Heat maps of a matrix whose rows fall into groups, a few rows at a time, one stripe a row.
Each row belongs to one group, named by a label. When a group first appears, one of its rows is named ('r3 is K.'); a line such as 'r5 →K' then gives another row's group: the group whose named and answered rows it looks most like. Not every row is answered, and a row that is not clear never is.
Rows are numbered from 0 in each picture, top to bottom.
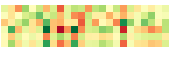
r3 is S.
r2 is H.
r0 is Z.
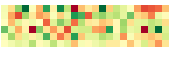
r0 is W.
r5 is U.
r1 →Z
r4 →S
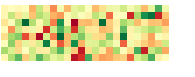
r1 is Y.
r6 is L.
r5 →S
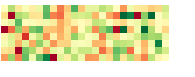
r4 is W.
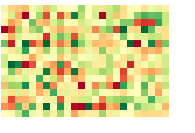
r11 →H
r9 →S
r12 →U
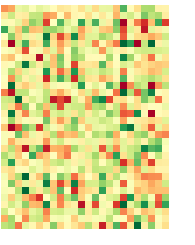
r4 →S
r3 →L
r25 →S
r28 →H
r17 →Z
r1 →W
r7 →Z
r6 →W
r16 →S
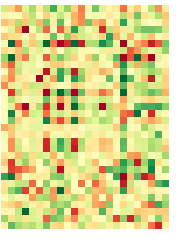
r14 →W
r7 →L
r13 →S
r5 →S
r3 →W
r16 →S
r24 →L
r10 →Z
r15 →L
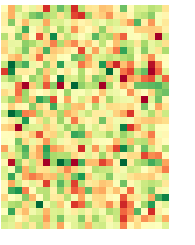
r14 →U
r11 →W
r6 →H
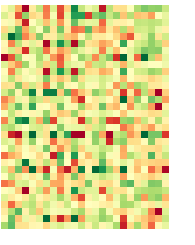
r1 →Z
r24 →S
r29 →U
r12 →U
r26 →W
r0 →W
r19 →Y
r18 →U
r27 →L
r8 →Z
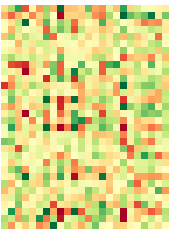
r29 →S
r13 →S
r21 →Y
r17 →S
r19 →L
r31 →U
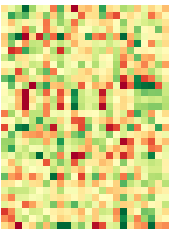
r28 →W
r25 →H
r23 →U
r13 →W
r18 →Z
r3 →L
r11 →Y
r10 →L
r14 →W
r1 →H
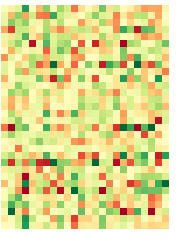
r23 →Z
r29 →L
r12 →H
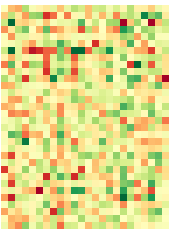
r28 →S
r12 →S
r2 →L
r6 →Z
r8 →L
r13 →Z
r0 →Z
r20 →S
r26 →Z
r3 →H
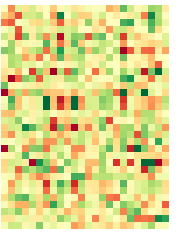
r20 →L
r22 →Y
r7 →Z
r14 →S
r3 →Y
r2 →H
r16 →Y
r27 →H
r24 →Z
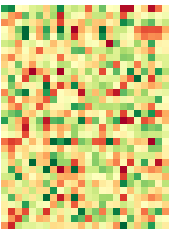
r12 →H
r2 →H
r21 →U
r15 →Y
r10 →L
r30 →Z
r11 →S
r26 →U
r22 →U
